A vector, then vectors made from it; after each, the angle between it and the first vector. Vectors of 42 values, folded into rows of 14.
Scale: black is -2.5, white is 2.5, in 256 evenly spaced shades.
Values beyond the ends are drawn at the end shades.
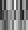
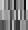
partly opposed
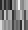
orthogonal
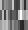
partly opposed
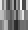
nearly opposite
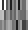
partly opposed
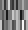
partly aligned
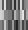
nearly opposite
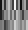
nearly parallel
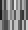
nearly parallel
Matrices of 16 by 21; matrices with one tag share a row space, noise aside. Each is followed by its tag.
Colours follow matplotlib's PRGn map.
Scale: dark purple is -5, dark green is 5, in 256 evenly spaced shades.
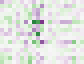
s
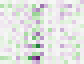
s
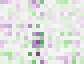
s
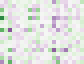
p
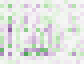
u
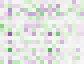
u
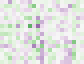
s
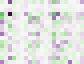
p
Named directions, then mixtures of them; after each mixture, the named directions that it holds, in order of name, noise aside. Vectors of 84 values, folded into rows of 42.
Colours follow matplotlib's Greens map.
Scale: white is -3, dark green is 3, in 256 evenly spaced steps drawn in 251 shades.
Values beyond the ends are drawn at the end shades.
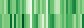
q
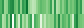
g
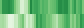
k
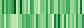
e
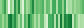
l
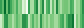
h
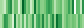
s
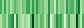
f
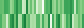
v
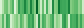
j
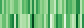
f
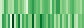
g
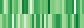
f, g, s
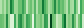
f, v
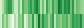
j, k, s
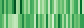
e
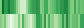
k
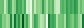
q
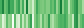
g, k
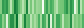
v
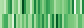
s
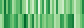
h, k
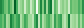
j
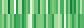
e, l, q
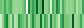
g, h, v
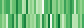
v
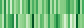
f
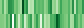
g, s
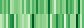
f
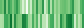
h, l, q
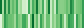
f, h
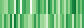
e, g, q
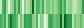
l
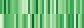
f, h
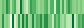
e, g, l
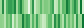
e, q
